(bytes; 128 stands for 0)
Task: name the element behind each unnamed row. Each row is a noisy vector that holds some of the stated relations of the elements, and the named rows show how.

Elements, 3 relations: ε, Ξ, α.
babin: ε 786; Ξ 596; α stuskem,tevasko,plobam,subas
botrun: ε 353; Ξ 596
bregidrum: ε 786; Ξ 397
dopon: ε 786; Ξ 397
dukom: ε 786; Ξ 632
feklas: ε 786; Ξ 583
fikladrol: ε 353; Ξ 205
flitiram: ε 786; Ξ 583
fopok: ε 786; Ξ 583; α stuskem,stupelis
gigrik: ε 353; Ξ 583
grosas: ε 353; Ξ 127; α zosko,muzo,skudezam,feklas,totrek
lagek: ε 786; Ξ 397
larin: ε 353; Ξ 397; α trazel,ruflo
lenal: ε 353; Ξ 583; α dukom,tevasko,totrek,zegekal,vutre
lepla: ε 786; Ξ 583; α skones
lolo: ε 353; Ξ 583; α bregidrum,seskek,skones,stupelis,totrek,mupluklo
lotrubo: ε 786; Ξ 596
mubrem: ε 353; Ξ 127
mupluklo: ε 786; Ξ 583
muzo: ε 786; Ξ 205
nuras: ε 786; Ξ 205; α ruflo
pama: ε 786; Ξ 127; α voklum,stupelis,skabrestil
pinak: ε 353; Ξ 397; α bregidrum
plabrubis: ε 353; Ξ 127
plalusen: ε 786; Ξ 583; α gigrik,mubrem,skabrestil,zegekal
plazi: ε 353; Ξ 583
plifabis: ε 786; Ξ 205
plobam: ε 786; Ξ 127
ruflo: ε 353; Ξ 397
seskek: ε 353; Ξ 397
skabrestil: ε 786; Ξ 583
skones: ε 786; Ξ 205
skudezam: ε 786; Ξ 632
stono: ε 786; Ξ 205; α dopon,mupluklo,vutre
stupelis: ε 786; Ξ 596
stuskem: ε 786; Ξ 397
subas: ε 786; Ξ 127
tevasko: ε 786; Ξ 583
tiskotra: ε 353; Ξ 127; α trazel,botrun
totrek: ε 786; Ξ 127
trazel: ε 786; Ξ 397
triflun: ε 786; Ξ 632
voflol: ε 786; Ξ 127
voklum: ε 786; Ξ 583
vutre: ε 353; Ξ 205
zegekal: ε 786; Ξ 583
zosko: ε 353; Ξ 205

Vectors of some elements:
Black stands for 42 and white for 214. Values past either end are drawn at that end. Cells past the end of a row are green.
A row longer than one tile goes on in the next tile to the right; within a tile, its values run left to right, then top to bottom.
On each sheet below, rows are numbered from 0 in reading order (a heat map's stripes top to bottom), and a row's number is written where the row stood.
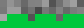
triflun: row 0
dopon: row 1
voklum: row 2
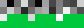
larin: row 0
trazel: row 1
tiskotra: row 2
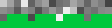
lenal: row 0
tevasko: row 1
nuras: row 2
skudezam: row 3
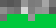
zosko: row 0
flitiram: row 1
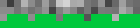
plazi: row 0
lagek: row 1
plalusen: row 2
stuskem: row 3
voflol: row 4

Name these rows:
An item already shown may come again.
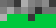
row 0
plabrubis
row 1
stupelis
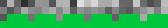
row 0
totrek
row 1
muzo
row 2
grosas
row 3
plalusen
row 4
pinak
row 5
fikladrol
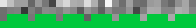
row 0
babin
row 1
skudezam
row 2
plalusen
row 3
lolo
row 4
lagek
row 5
plifabis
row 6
plifabis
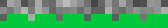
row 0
skones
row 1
voflol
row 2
lepla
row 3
gigrik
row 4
dukom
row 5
muzo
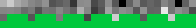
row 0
fopok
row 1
dopon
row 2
mubrem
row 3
seskek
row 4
ruflo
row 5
vutre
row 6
botrun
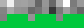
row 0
stono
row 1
lotrubo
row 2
pama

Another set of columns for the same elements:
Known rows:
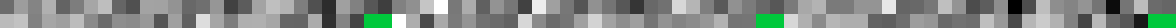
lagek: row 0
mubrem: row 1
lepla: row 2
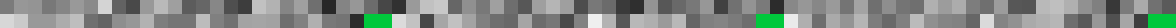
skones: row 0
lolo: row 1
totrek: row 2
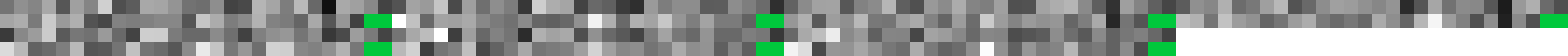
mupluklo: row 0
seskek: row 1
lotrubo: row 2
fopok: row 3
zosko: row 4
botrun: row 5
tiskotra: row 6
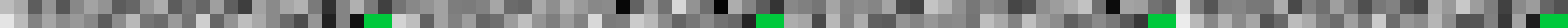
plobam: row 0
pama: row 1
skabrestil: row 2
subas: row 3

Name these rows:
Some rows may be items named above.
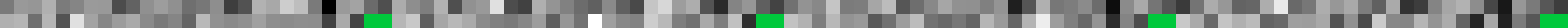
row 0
dukom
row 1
dopon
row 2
fopok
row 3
nuras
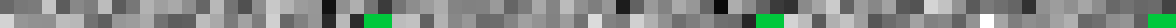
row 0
muzo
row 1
pama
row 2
vutre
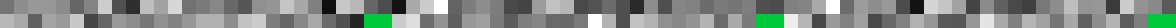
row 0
voklum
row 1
pinak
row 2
gigrik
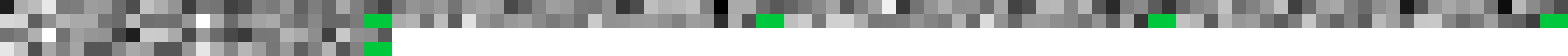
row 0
larin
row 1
dukom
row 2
stono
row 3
plalusen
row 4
gigrik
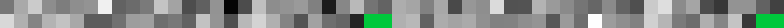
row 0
lepla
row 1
dopon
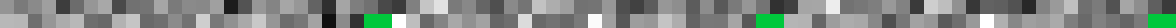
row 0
babin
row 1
grosas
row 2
ruflo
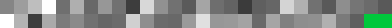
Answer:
mubrem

